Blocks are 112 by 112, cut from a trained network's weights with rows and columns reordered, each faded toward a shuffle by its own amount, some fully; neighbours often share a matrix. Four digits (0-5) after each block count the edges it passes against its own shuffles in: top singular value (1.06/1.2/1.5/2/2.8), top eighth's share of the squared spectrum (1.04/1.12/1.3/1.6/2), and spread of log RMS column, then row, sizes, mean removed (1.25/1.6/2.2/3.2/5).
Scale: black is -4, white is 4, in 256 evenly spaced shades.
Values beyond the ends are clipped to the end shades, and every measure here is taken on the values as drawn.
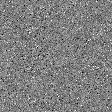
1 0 0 0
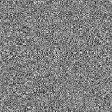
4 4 2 3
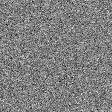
0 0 0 0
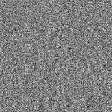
3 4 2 2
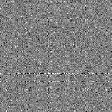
4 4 2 3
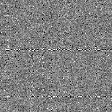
4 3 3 2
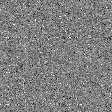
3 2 0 1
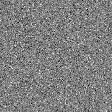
2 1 0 1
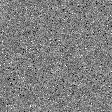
0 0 0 0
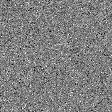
1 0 0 0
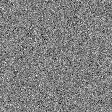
0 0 0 0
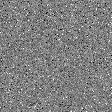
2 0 0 0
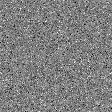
0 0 0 0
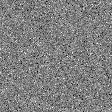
0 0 0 0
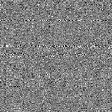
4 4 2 3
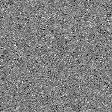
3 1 0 0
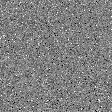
1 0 0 0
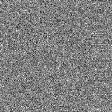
3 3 0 2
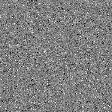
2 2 1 1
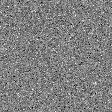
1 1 0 1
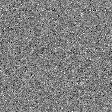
2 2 0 1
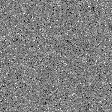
1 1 0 0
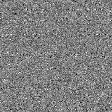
3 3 0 2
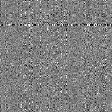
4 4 3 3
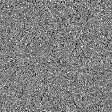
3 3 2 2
